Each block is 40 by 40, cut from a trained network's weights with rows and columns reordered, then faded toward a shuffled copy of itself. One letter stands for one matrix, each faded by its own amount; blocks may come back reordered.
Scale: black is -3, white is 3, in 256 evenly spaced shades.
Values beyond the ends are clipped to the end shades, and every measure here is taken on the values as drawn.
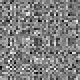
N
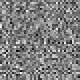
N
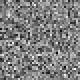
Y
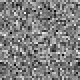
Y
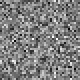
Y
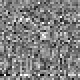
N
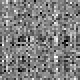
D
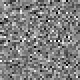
Y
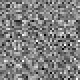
N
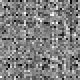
D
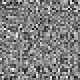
N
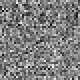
Y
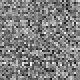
Y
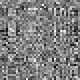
N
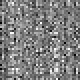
D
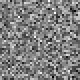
Y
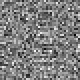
Y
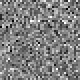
Y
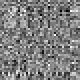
N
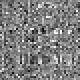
D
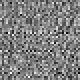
N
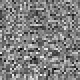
Y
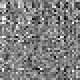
D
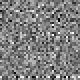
N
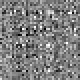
D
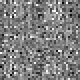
D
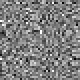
N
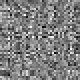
N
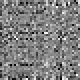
D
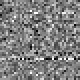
N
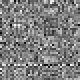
N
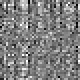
D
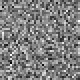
Y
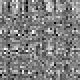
D
